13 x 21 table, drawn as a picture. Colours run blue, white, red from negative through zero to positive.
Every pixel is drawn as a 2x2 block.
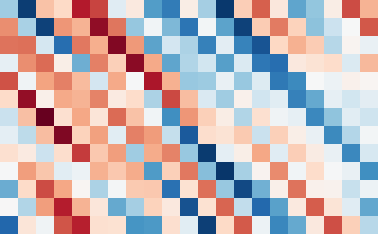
The ninth with the highest average is the middle left. Neither half mirrors the other. The middle right is the smoothest part. The ninth with the lowest average is the top middle. The grain runs diagonally down to the right.
